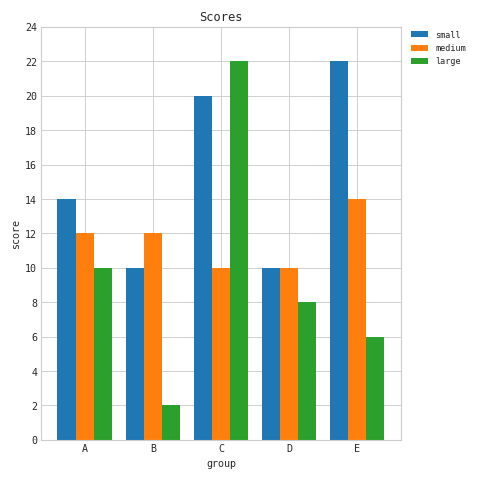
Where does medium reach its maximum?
E
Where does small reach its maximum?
E
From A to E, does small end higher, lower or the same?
higher
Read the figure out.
Title: Scores
x-axis: group, ticks A B C D E
y-axis: score, ticks 0 2 4 6 8 10 12 14 16 18 20 22 24
Legend: small, medium, large
Values:
small: 14 10 20 10 22
medium: 12 12 10 10 14
large: 10 2 22 8 6
